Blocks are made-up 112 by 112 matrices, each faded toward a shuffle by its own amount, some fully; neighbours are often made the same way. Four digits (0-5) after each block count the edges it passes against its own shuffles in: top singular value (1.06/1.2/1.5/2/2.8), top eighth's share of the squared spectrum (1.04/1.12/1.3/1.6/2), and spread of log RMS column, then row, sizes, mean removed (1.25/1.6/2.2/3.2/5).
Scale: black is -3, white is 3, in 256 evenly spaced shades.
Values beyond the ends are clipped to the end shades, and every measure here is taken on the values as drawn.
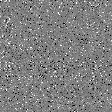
3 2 0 1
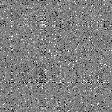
4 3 2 2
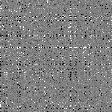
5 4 2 3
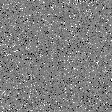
0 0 0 0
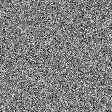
1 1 0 0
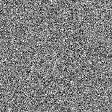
3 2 1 1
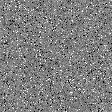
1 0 1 0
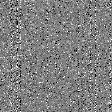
2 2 3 0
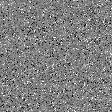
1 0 1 0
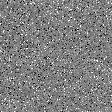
1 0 0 0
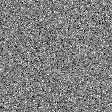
0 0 0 0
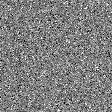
0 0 0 0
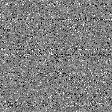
1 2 0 3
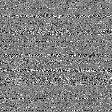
2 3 0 4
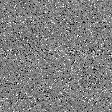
1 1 0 1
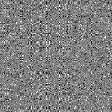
4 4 3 2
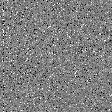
3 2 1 0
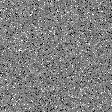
0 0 0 0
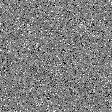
2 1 0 0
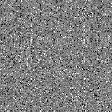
3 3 2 1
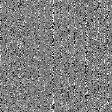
2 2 4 0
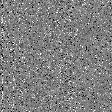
2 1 2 0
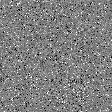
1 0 0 0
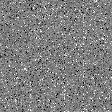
1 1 1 0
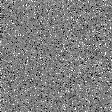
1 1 1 0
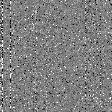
2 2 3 0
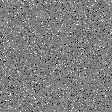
0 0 0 0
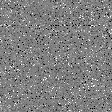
3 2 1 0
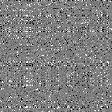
5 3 2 3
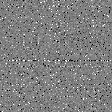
4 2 1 1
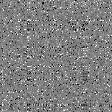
4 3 2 2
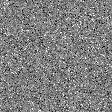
0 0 0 0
